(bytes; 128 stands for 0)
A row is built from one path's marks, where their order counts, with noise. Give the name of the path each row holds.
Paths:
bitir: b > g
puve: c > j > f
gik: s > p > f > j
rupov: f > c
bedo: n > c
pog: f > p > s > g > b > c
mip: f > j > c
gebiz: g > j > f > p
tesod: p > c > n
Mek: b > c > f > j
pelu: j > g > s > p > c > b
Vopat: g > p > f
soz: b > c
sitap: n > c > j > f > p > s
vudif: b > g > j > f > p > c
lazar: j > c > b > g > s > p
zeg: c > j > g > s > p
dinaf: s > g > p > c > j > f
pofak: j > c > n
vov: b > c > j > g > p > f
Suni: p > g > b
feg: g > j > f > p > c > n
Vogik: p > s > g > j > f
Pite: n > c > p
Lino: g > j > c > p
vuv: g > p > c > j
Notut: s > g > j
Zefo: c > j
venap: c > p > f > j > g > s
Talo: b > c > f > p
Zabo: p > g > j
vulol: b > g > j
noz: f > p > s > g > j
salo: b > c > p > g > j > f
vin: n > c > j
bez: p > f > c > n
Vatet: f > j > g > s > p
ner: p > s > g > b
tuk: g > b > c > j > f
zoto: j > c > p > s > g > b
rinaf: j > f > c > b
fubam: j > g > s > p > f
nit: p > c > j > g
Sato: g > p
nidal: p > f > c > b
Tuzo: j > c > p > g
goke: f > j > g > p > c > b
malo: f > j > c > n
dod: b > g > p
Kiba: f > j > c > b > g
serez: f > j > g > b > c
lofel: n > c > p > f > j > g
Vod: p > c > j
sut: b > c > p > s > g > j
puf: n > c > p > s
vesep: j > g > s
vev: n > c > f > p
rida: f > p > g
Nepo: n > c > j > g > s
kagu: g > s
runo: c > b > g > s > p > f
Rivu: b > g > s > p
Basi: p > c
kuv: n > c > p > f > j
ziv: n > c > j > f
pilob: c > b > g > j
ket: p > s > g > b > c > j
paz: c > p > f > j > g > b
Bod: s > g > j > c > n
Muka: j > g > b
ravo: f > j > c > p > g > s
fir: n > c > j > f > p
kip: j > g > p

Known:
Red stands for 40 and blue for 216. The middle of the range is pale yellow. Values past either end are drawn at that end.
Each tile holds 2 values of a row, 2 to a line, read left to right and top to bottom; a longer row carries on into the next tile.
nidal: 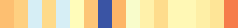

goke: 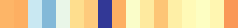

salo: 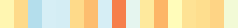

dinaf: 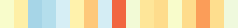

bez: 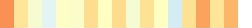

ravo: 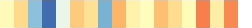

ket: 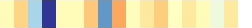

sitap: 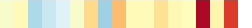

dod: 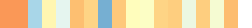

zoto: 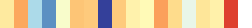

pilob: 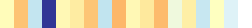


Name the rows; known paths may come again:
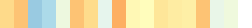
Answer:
kip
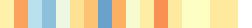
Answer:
paz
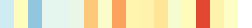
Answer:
gik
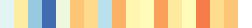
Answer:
venap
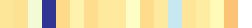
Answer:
Bod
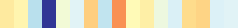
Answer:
Vod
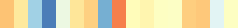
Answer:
Lino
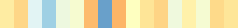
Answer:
rinaf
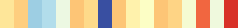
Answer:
lazar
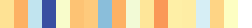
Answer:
Kiba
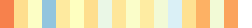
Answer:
tesod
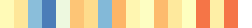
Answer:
ravo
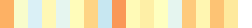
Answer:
rupov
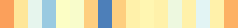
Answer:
soz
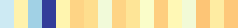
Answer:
vesep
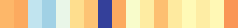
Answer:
goke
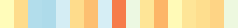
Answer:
salo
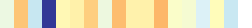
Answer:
vulol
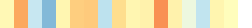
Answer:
Muka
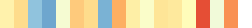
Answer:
zeg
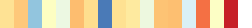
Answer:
Rivu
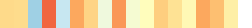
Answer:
Vopat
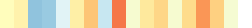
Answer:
dinaf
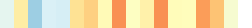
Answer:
Vogik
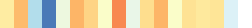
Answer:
lofel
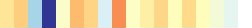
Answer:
nit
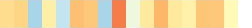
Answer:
vov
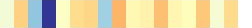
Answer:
sut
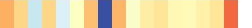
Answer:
nidal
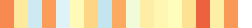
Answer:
vev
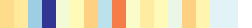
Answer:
vuv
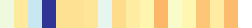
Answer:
Nepo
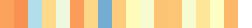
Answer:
dod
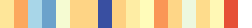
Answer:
zoto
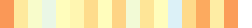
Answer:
bez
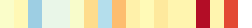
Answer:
sitap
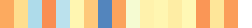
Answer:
Talo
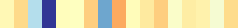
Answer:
ket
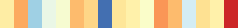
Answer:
ner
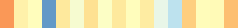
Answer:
bedo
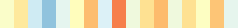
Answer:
tuk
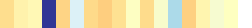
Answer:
pofak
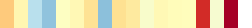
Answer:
puf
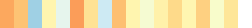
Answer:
Sato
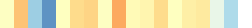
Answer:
Zabo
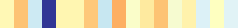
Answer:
pilob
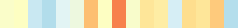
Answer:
puve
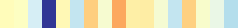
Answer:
Zefo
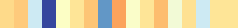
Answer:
serez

